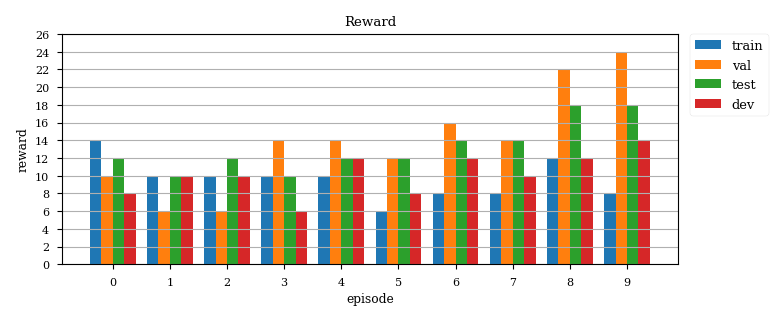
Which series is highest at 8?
val
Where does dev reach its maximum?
9
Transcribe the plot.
Title: Reward
x-axis: episode, ticks 0 1 2 3 4 5 6 7 8 9
y-axis: reward, ticks 0 2 4 6 8 10 12 14 16 18 20 22 24 26
Legend: train, val, test, dev
Values:
train: 14 10 10 10 10 6 8 8 12 8
val: 10 6 6 14 14 12 16 14 22 24
test: 12 10 12 10 12 12 14 14 18 18
dev: 8 10 10 6 12 8 12 10 12 14
